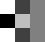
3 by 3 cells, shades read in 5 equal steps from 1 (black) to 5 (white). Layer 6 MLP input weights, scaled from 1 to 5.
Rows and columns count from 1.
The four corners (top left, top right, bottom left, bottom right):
5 3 5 3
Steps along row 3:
down up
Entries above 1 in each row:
3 2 3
